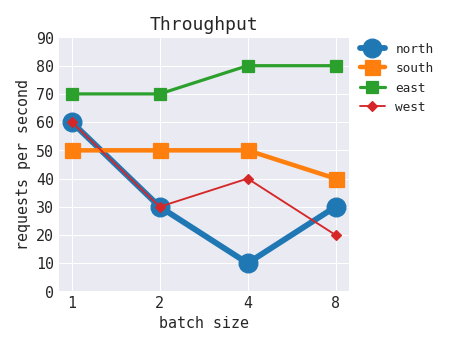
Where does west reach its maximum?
1
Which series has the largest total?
east
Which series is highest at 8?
east
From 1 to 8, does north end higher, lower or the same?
lower
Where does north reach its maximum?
1
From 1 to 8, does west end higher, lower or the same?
lower
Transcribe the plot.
Title: Throughput
x-axis: batch size, ticks 1 2 4 8
y-axis: requests per second, ticks 0 10 20 30 40 50 60 70 80 90
Legend: north, south, east, west
Values:
north: 60 30 10 30
south: 50 50 50 40
east: 70 70 80 80
west: 60 30 40 20
